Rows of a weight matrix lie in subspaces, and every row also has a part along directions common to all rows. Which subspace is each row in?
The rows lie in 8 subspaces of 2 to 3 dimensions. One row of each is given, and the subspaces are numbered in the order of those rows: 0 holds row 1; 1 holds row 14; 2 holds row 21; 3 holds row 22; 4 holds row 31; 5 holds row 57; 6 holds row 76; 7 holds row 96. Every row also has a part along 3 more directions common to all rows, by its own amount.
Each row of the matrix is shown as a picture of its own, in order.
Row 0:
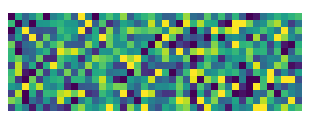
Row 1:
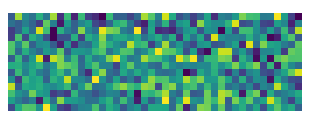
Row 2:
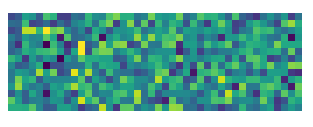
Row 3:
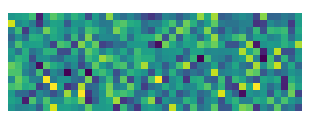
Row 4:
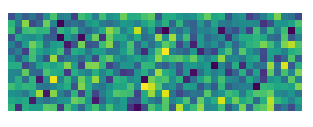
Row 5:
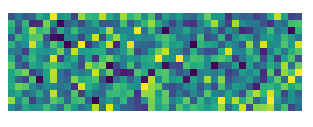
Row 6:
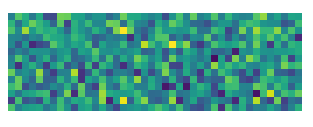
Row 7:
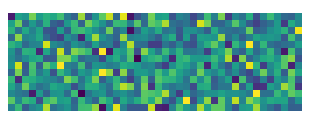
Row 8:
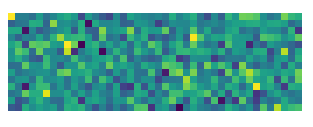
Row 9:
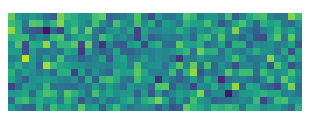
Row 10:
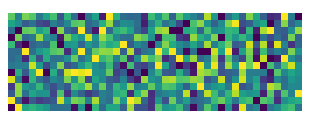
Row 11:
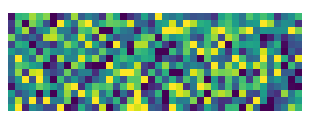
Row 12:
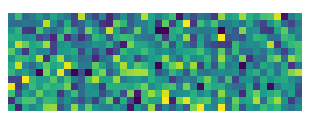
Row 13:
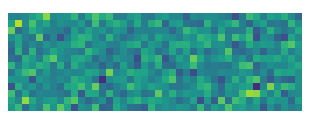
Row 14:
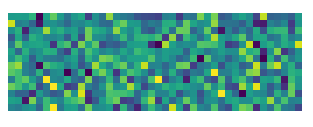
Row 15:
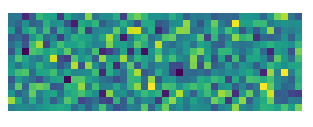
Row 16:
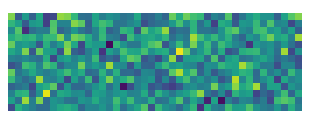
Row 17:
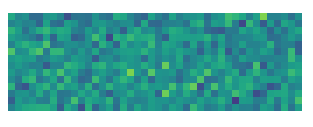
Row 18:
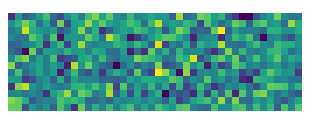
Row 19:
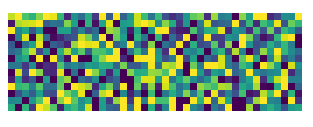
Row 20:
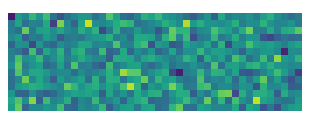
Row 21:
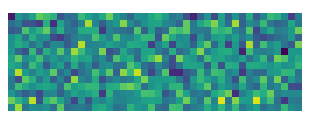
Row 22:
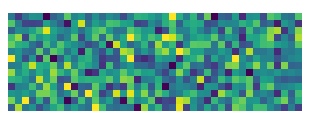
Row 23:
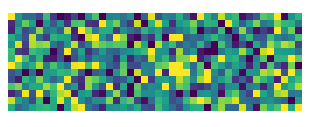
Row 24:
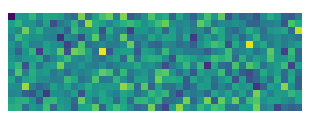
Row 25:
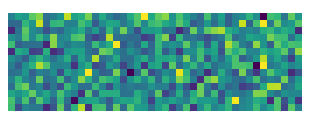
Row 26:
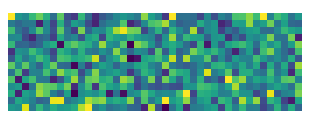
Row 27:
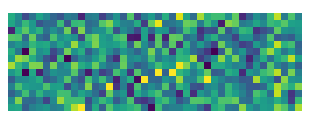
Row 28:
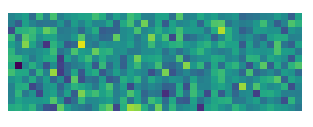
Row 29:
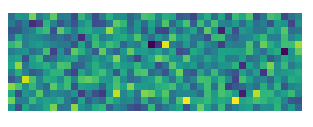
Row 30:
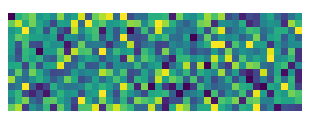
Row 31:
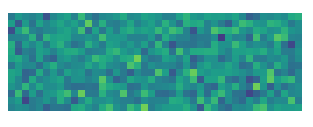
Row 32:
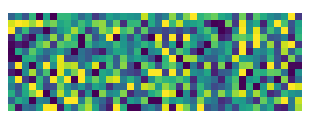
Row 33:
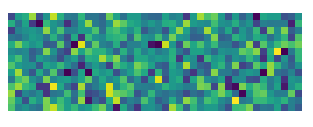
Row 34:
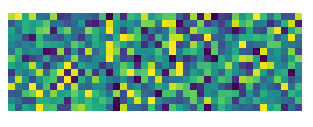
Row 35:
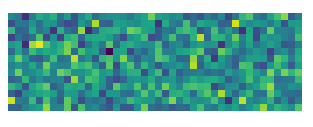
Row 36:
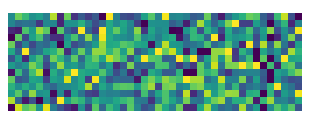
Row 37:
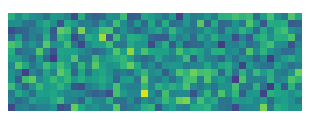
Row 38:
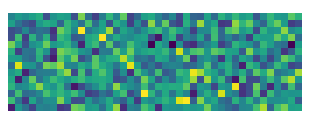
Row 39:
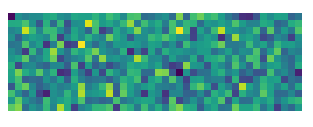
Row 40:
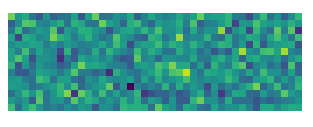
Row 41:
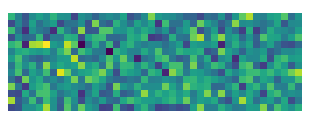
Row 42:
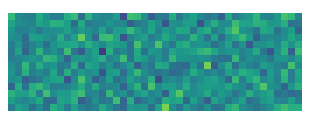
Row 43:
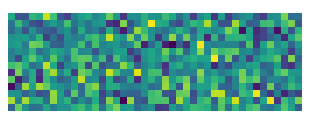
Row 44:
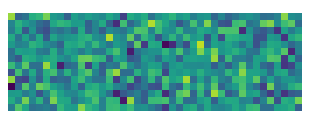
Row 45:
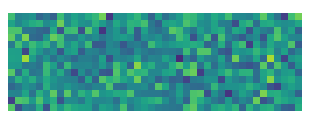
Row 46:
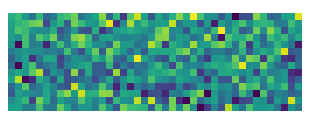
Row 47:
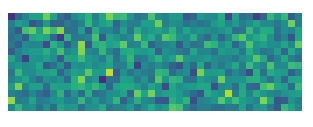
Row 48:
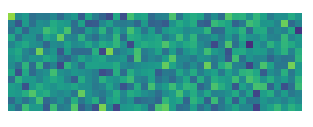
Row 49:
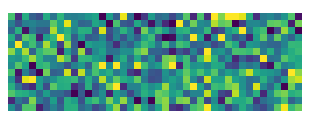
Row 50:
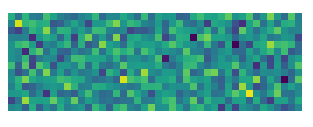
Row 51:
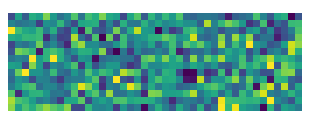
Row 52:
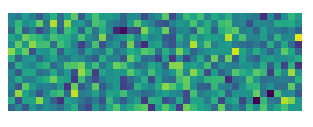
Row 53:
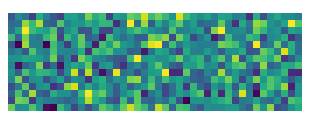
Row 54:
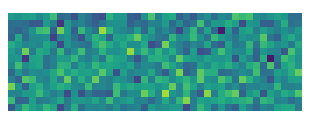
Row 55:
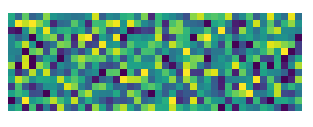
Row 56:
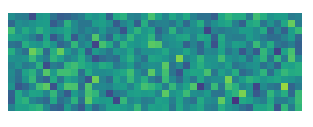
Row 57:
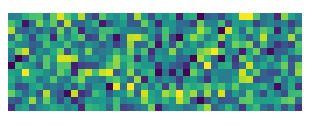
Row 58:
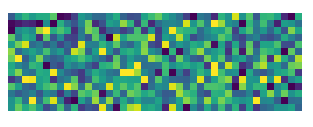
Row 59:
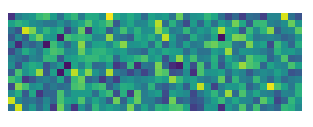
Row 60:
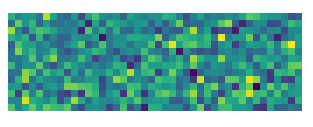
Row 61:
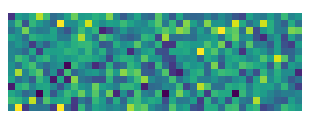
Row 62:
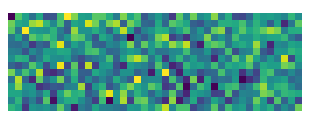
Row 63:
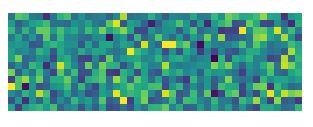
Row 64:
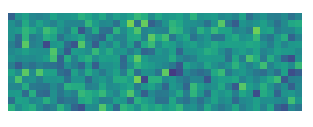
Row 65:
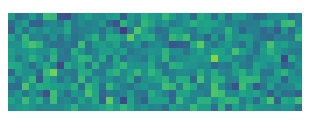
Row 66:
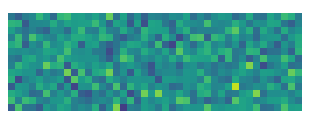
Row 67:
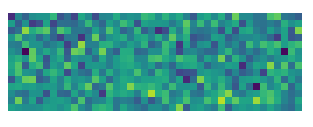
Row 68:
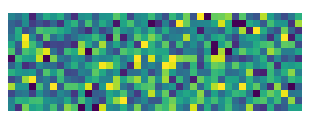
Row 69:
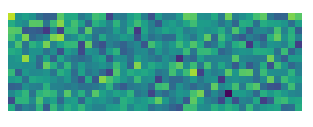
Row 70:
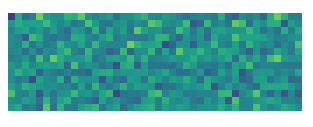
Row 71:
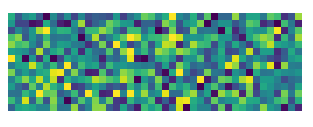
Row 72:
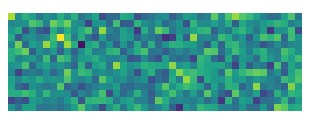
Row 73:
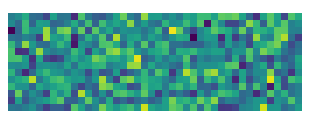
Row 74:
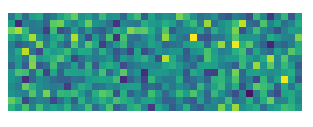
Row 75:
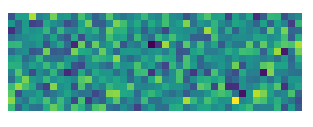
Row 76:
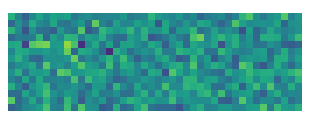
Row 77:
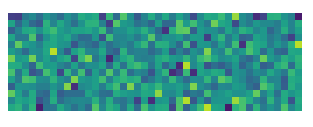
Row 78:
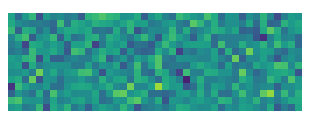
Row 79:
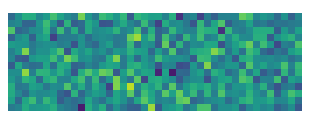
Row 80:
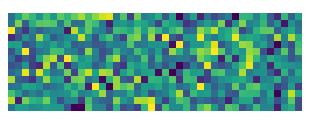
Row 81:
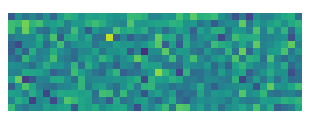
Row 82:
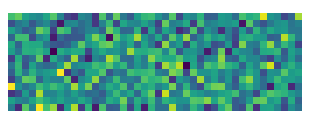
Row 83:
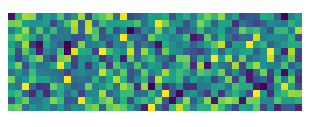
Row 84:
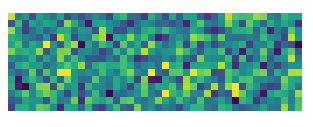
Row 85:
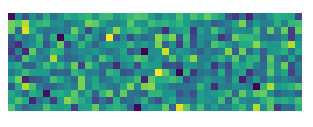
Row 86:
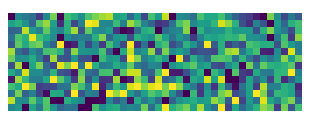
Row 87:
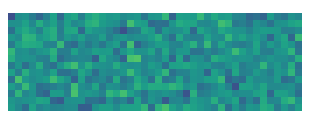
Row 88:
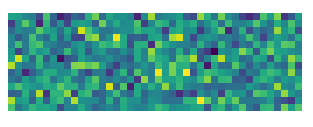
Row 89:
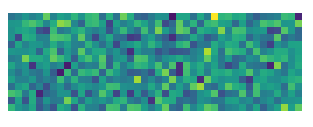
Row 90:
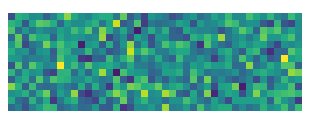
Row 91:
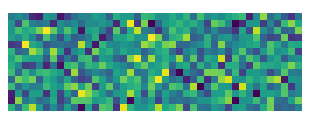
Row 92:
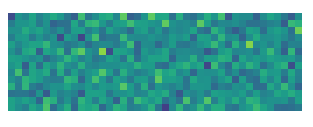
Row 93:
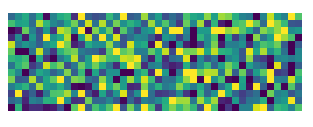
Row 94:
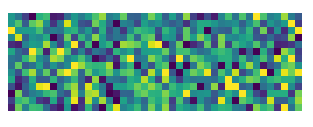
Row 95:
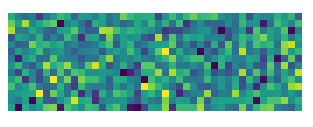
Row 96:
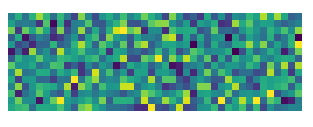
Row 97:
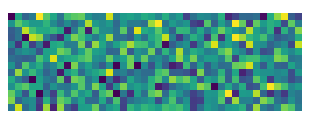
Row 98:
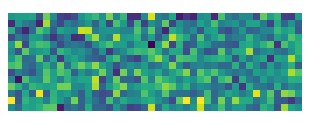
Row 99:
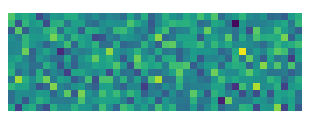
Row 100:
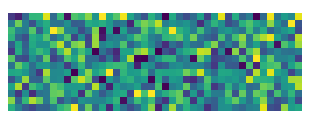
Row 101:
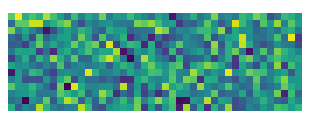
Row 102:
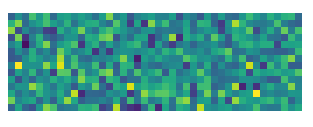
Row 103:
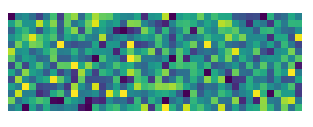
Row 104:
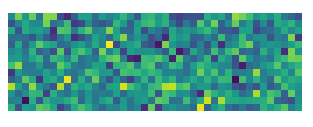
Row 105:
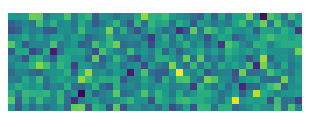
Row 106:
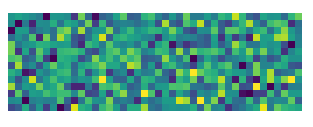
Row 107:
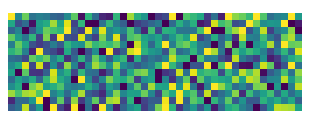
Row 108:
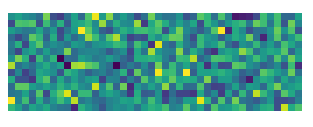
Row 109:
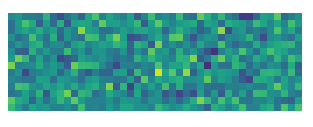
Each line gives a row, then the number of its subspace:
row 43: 7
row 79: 5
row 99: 1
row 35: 6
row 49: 3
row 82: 3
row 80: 5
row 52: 7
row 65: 7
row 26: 7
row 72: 3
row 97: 0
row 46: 3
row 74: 4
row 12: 0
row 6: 7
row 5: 2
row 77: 3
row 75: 1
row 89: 3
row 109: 5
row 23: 5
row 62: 7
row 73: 4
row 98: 5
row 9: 0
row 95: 2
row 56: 1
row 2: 0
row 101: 3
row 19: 3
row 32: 2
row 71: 3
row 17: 1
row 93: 4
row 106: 4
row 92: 6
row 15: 6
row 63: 7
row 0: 4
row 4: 2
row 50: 4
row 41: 6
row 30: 6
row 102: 2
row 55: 4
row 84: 1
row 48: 6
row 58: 2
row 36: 0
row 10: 0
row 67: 5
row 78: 0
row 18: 5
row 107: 6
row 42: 6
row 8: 6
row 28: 2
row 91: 1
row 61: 2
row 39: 1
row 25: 1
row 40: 5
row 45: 0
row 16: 3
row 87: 7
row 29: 1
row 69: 0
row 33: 1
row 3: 1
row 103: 7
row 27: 5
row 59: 0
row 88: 5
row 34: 3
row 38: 4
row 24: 6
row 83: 6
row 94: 1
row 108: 5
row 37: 4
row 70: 0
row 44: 7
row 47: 0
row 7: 6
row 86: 7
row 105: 1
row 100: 0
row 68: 3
